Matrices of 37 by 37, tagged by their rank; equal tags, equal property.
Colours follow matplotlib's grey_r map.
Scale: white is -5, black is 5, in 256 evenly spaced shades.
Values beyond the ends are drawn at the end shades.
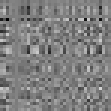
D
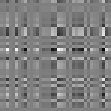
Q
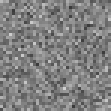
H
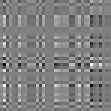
Q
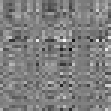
D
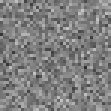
H
